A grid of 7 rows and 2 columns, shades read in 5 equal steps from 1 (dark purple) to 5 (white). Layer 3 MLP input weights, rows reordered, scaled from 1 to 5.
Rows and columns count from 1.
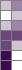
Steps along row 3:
down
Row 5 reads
2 4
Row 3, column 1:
4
